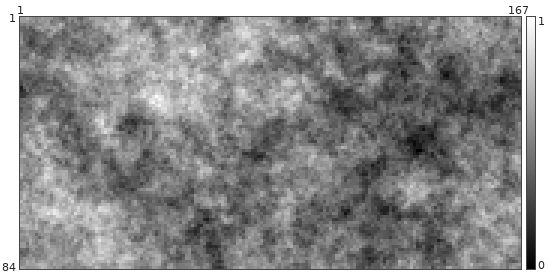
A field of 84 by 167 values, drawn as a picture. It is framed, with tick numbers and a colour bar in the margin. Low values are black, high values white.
No single row or column stands out from its neighbours. On average the colour sits 50% of the way up the scale. The middle right is the ninth with the lowest average. The values follow a bell shape. There are no lone odd cells. The halves do not mirror each other.
